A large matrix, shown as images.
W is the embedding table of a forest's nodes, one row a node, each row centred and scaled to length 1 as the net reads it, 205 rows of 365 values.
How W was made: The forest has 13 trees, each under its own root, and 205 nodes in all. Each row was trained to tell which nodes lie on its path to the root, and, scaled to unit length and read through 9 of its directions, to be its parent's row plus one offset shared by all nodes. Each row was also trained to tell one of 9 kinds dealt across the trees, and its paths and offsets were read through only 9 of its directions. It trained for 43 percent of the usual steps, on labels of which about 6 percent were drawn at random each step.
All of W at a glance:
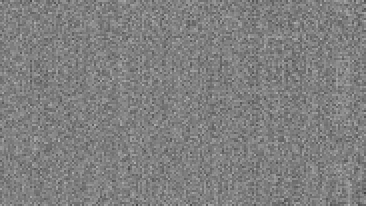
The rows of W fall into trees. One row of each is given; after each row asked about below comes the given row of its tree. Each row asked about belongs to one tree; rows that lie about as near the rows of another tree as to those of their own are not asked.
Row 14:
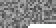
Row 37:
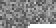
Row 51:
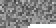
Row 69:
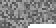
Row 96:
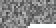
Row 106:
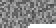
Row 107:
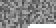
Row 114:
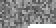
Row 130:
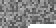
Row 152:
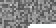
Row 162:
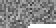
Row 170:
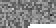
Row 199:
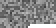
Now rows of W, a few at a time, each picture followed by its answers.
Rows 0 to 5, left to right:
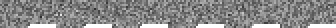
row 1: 114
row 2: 51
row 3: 14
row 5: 106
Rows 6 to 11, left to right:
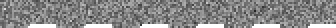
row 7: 107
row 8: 69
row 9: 152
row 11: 51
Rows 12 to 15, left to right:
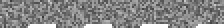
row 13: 114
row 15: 96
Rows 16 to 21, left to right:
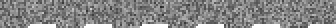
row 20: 107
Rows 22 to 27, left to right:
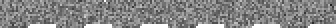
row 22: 130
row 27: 130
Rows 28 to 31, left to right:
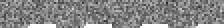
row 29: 96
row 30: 14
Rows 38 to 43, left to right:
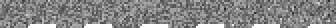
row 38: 106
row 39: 106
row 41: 152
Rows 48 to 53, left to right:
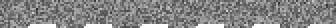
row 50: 130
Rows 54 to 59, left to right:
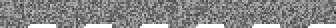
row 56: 51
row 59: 69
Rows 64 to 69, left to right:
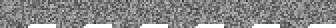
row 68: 14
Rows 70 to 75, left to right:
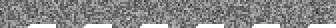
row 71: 114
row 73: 51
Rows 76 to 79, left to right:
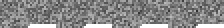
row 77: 162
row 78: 96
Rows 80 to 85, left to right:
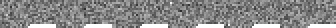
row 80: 69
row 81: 114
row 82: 152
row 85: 96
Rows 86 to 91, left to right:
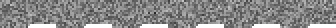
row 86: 106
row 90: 69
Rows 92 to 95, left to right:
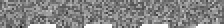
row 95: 114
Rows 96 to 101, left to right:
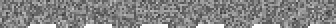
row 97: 96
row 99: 14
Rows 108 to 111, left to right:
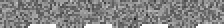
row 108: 152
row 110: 69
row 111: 51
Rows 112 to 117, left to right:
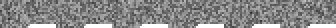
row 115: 162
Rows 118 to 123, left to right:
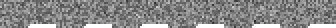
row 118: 152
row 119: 162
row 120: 51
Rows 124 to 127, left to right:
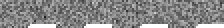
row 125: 51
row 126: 37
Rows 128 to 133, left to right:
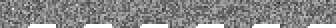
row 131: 114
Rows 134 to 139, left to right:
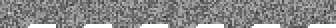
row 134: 14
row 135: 107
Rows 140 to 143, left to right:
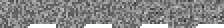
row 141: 106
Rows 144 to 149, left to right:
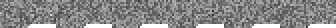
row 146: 51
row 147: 130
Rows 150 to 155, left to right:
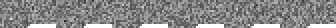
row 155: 107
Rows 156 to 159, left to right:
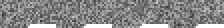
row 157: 107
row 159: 37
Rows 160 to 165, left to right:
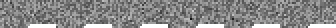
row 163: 170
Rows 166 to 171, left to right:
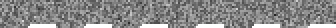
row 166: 170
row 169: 107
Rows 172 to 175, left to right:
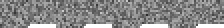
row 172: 170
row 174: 69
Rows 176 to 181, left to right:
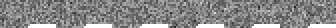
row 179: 69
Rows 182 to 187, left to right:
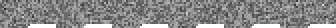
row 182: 51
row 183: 114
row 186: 114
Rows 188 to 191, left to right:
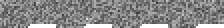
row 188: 69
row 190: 37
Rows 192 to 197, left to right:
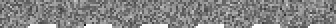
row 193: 114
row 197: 130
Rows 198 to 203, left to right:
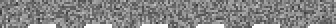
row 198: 107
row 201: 69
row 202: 130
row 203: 37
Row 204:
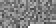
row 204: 14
